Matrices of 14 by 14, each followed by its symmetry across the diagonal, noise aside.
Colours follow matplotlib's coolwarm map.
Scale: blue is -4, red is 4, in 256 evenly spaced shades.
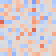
neither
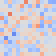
neither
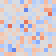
antisymmetric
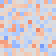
neither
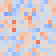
neither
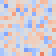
neither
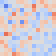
symmetric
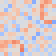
symmetric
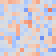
neither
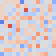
symmetric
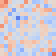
symmetric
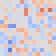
antisymmetric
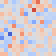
antisymmetric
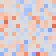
neither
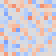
antisymmetric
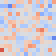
neither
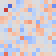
antisymmetric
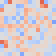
symmetric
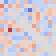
antisymmetric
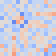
symmetric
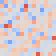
symmetric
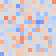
antisymmetric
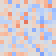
neither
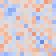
symmetric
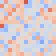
symmetric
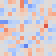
antisymmetric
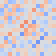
symmetric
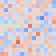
antisymmetric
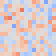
neither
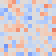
antisymmetric
